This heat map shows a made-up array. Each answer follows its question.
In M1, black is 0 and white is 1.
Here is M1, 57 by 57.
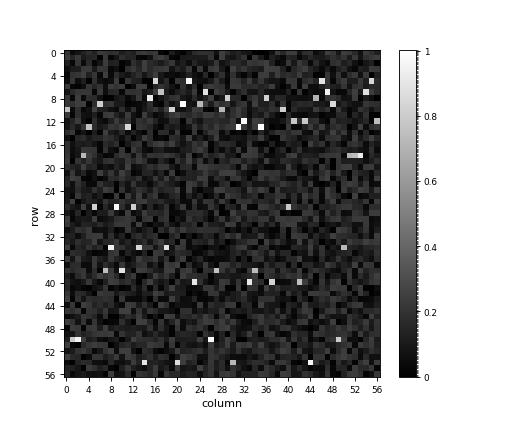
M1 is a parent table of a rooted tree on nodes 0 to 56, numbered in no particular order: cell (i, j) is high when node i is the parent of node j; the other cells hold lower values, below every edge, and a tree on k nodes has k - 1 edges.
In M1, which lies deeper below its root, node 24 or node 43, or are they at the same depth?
the same depth
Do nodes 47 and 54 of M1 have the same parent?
yes
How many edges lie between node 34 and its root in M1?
1
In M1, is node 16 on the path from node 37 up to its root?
no
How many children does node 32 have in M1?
0
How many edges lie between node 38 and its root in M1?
0
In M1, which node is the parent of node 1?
50
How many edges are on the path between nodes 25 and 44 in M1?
3
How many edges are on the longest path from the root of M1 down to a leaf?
3
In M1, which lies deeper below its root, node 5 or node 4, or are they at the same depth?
node 4
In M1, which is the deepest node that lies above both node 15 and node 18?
34
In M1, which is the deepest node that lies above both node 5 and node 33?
27
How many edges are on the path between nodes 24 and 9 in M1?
1
